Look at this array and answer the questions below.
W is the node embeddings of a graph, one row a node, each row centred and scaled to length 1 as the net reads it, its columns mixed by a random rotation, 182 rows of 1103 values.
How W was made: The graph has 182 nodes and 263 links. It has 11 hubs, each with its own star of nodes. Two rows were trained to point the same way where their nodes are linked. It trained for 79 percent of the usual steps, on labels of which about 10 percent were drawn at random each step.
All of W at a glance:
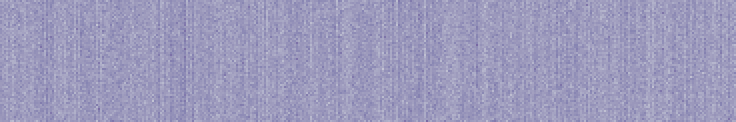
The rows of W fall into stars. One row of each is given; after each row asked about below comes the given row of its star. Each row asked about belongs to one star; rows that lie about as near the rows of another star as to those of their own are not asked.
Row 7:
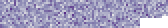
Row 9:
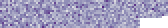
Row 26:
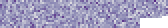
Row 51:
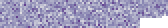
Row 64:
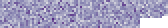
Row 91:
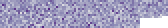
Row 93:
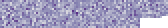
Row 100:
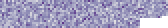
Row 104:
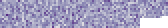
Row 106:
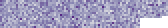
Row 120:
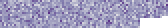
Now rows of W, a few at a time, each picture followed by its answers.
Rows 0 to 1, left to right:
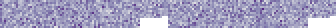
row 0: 64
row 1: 64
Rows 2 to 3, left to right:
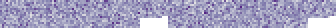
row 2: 100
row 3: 93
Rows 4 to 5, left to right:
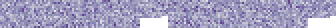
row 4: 64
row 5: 51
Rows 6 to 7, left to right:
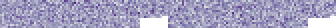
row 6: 91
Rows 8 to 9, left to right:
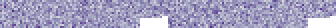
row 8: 64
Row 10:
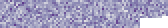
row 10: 7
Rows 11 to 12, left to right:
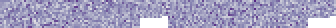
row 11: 93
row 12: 64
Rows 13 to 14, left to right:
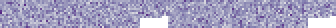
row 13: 100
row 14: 64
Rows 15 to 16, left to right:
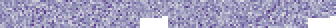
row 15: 91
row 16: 26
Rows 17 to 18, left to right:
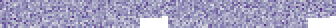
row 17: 104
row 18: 9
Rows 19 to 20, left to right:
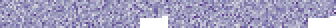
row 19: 104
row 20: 26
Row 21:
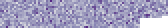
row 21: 120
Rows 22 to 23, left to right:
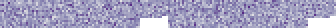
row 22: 93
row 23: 100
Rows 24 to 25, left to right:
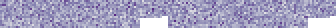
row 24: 106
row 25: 106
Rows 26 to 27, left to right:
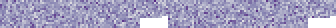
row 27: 93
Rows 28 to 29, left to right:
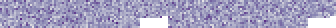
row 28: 100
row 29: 91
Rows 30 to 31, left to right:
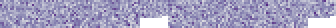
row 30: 26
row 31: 106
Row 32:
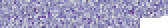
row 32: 120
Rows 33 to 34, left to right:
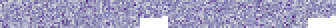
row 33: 120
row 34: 51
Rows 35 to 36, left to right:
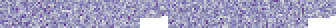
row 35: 9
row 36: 64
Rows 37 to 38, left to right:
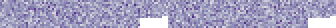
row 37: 100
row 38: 64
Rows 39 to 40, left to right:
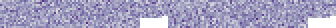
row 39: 51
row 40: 51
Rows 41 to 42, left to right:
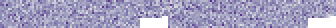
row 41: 93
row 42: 91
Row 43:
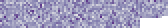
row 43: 106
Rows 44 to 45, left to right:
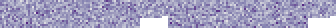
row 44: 93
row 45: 104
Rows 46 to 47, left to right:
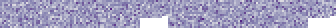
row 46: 64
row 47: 26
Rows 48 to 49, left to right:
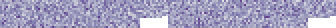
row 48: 26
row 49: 93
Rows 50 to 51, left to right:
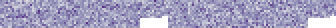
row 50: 93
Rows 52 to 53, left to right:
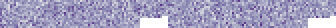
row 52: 7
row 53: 7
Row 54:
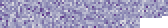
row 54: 106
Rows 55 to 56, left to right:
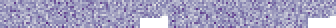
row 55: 7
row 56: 120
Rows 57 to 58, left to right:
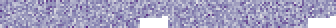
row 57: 100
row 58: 104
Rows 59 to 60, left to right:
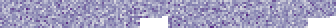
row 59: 64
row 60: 9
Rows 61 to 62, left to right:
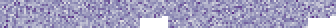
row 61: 120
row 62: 7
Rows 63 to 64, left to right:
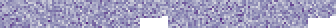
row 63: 104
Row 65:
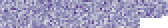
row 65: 100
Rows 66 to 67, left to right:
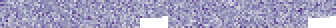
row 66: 106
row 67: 26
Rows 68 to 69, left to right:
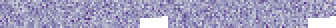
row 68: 51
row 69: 106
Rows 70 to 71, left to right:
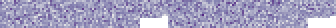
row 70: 7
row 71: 100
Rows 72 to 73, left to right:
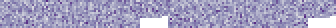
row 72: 104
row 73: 104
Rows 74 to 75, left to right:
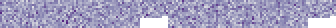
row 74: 93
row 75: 7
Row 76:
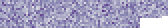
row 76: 93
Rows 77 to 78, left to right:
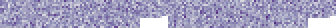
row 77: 26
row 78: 120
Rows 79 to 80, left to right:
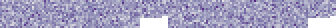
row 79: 91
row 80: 26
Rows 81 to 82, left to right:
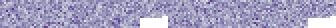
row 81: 7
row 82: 51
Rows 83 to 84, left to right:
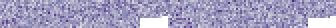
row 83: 26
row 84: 104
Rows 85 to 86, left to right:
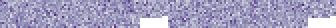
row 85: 26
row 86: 93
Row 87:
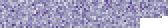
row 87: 93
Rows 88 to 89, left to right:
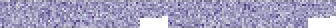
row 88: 100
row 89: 100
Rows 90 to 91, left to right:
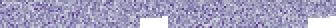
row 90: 104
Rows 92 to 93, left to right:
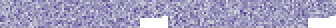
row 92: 7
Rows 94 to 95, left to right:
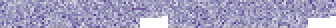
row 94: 26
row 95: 91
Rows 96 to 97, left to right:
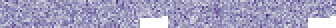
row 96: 64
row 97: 120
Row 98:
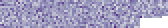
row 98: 106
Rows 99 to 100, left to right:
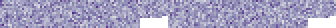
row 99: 106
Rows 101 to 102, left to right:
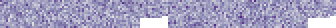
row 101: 106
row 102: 26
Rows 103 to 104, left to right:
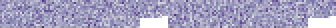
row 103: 91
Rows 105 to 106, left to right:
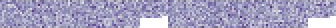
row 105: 91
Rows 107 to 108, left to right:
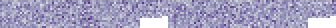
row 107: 91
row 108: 120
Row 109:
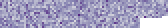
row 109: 9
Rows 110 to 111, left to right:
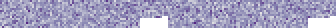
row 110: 93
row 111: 93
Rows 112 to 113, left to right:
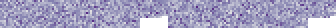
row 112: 120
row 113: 7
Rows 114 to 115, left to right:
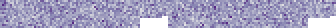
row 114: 106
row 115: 106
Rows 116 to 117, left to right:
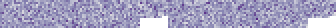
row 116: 64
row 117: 51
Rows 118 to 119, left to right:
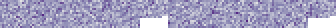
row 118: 93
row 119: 26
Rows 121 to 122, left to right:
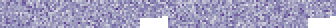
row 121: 51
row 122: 93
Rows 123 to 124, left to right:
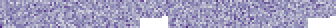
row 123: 7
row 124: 100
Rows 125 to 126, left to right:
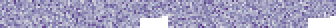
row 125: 7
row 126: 26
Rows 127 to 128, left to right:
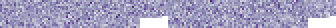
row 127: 51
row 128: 91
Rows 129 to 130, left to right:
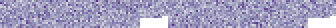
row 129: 93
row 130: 51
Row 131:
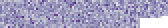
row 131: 51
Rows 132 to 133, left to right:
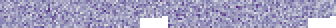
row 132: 91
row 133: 7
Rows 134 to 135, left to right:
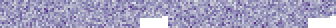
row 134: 26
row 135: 104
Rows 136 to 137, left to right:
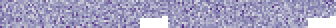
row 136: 104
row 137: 100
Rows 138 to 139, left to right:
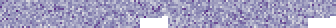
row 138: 104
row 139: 106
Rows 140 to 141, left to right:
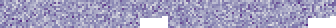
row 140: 104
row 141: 7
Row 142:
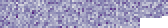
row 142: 120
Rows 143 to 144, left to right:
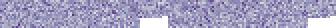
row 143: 91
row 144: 91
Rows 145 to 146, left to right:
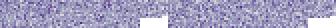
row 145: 100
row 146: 7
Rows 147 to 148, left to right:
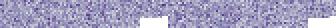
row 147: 51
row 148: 120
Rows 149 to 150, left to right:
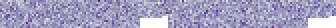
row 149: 93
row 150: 93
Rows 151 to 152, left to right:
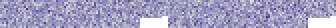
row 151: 120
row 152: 120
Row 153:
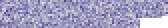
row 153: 104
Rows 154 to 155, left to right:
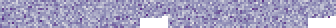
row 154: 7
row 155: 26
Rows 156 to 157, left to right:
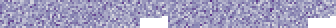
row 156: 91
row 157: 91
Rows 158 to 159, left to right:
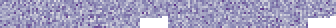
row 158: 51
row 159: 64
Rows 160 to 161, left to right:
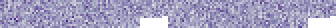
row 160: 26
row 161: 106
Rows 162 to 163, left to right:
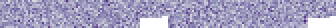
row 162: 51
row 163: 9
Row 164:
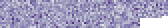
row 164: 104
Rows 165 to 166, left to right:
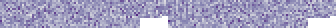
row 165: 91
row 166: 100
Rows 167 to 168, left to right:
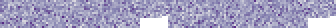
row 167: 26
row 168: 26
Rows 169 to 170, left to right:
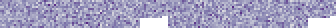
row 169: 51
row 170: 93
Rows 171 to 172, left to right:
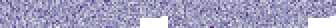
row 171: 100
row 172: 120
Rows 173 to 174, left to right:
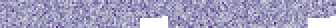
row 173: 106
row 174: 9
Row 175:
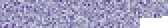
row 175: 64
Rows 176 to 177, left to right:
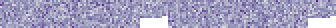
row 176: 106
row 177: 64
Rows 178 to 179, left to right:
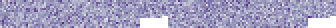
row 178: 100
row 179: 106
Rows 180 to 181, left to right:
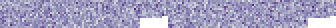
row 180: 9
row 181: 7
